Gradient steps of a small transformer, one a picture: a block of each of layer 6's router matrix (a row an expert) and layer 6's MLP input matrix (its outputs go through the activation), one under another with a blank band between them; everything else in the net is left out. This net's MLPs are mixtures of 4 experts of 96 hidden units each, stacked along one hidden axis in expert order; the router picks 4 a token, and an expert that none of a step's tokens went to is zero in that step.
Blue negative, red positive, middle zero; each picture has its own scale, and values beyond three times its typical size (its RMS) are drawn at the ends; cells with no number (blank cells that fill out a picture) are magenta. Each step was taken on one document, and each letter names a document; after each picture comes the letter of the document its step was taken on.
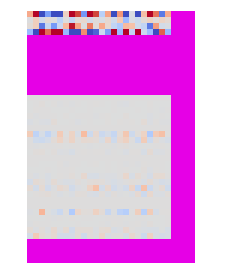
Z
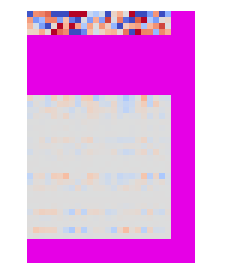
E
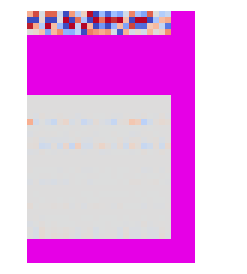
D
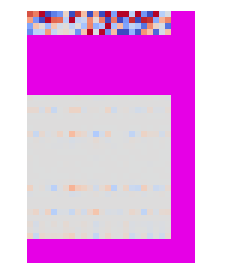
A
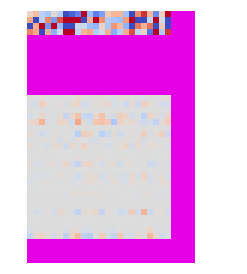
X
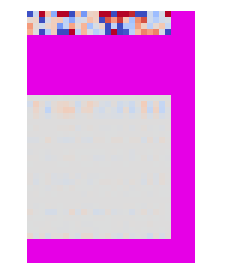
E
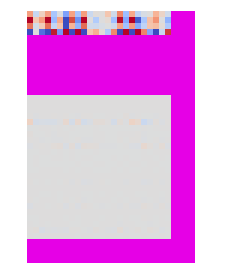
D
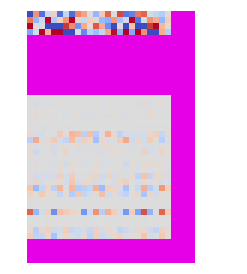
Z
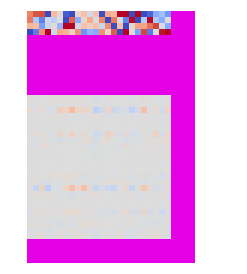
A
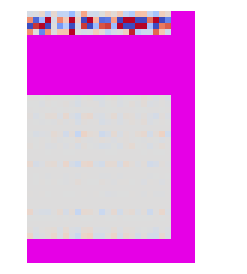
X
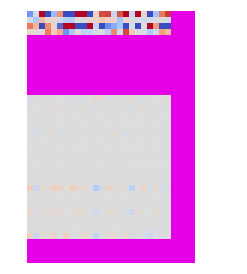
A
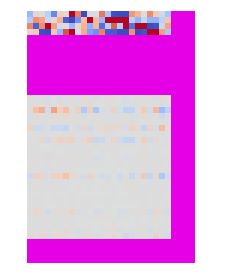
E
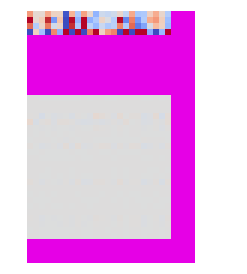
D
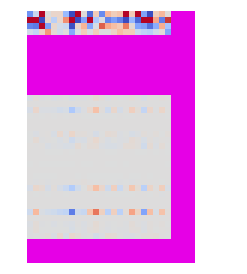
A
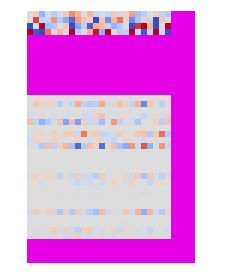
X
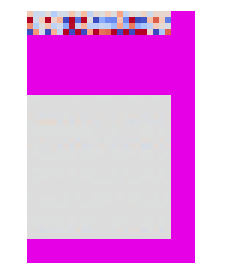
D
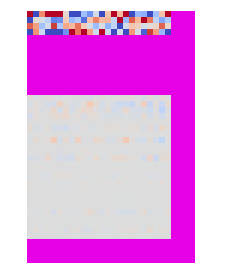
E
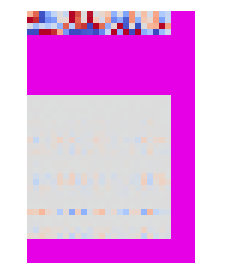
Z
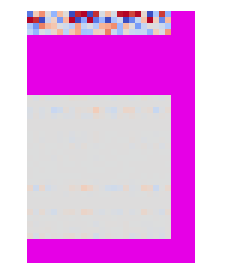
A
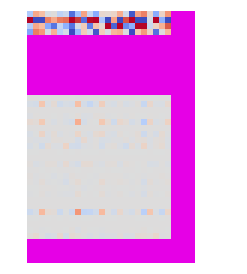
X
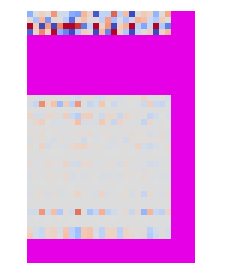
X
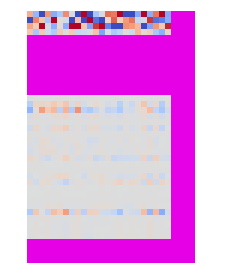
E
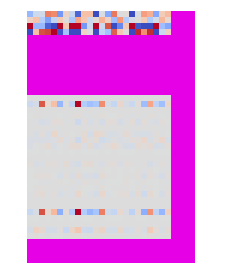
X
